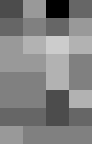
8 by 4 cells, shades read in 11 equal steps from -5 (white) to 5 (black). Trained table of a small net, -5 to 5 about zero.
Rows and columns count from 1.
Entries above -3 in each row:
4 4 3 4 4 4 4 4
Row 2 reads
1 0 1 -1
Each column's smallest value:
-1 -2 -3 -2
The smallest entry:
-3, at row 3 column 3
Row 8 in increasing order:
-1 0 0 0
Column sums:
1 -3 3 -3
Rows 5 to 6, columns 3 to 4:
-2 0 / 2 -2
